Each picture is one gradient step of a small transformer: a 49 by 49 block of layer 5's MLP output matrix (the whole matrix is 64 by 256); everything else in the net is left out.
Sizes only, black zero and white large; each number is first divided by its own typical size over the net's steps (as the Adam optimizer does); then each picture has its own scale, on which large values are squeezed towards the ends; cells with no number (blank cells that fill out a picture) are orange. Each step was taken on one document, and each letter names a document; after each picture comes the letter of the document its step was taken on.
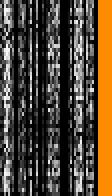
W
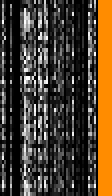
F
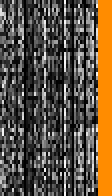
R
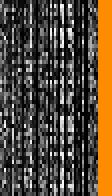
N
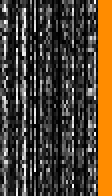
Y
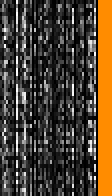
Y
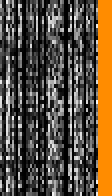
W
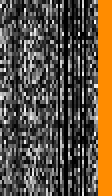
N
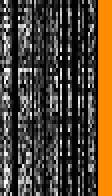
N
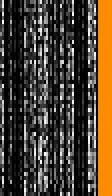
F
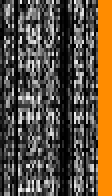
W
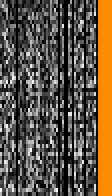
N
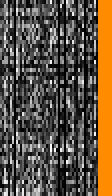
N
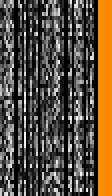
W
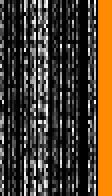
F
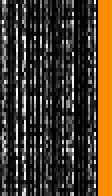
Y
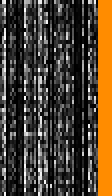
F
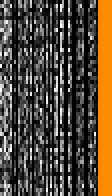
N
